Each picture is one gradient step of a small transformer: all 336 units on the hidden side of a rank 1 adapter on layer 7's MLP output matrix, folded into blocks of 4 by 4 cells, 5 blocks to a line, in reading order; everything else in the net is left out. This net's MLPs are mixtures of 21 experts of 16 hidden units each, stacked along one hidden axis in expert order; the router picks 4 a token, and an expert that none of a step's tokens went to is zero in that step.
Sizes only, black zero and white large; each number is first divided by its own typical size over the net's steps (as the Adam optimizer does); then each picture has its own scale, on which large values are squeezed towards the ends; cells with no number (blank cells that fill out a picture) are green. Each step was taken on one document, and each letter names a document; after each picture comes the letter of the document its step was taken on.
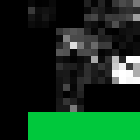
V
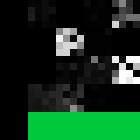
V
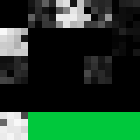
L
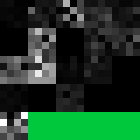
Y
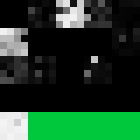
L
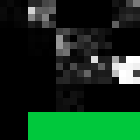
V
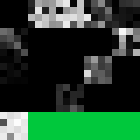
L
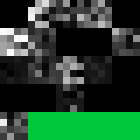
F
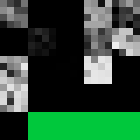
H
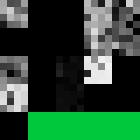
H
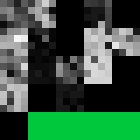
H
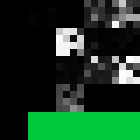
V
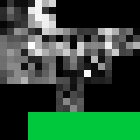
Y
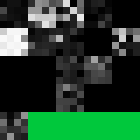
F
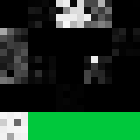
L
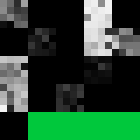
H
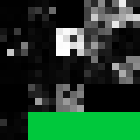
V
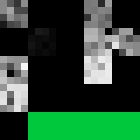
H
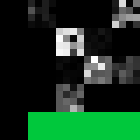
V
